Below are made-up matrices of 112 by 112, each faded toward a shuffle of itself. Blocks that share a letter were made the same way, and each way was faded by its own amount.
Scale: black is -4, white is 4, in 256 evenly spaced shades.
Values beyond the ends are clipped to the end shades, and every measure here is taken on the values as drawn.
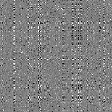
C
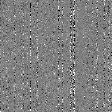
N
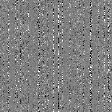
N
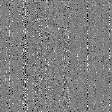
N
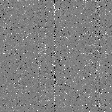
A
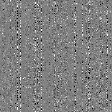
N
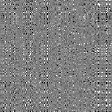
C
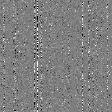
N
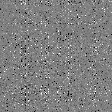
A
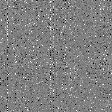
A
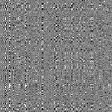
C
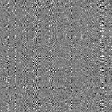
C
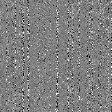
N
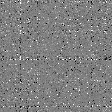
A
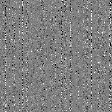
N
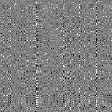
C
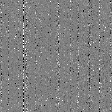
N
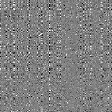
C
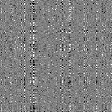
C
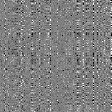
C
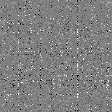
A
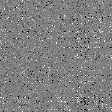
A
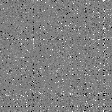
A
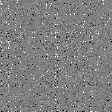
A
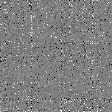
A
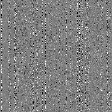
N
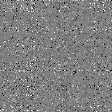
A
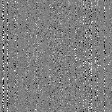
N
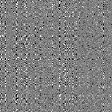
C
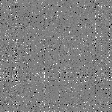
A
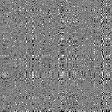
C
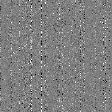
N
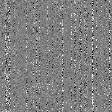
N
